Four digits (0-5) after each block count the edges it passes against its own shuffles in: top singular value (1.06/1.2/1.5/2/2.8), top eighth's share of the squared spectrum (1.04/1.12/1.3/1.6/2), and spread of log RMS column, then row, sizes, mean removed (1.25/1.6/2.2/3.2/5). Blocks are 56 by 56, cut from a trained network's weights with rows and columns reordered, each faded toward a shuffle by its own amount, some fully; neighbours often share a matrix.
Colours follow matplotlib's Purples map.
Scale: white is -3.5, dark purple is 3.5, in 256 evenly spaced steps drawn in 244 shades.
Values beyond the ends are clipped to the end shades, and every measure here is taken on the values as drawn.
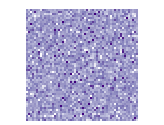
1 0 1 0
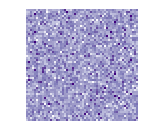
0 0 0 0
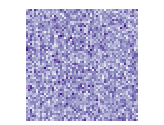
1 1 0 0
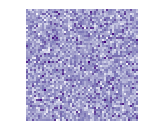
0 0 0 0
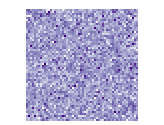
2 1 0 0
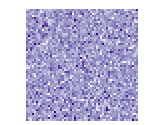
2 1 0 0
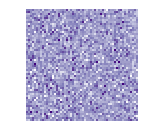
0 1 0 0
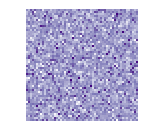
0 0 0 0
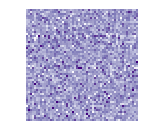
2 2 0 1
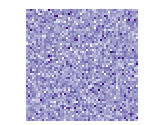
0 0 0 0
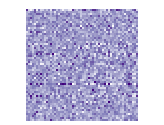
4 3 0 3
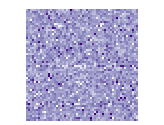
2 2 0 1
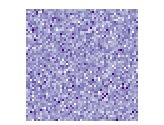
1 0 0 0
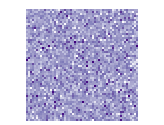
1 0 0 0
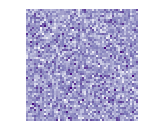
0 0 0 0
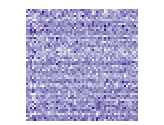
3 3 2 1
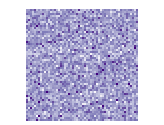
0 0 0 0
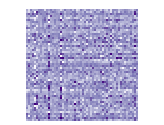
3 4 3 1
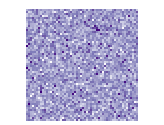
0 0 0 0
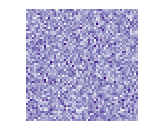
2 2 0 0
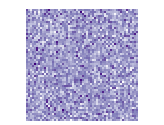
1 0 0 0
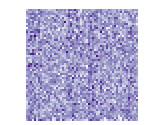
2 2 0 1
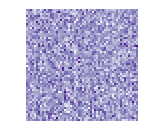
2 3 1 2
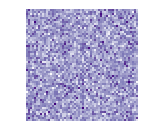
1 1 0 0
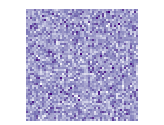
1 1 0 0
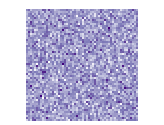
1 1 0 0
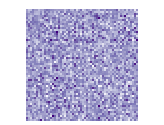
2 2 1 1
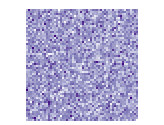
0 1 0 0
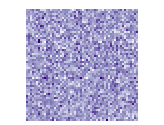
2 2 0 1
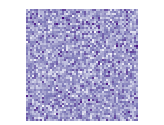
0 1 0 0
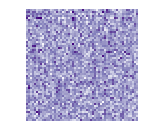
2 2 0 1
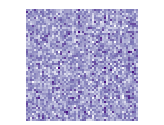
2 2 1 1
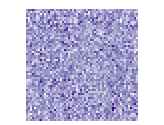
2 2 1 1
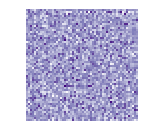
1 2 1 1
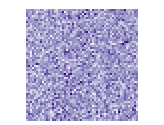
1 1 0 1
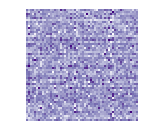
3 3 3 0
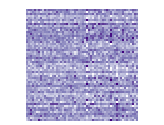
4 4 3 2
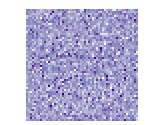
0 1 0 0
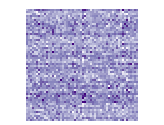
3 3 2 0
